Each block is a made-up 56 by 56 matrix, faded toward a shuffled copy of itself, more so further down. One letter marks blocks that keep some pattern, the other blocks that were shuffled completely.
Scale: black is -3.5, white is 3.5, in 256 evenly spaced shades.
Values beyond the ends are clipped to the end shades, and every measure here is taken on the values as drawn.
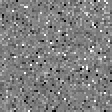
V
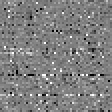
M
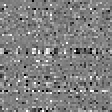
M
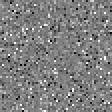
V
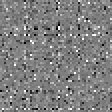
M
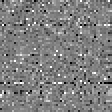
M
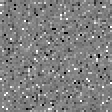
V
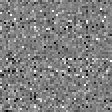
M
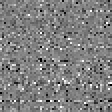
M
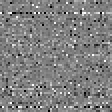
M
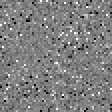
V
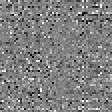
M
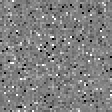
V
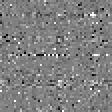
M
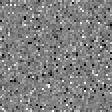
V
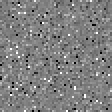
V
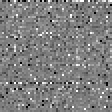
M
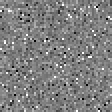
V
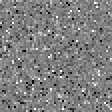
V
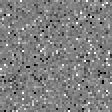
V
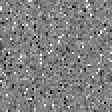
V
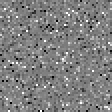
V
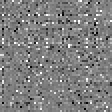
M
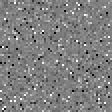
V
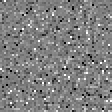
V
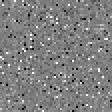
V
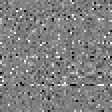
M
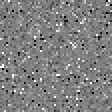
V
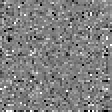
M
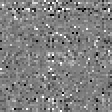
M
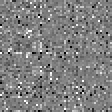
M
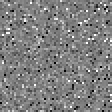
V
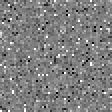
V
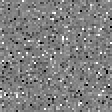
V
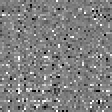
M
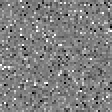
V
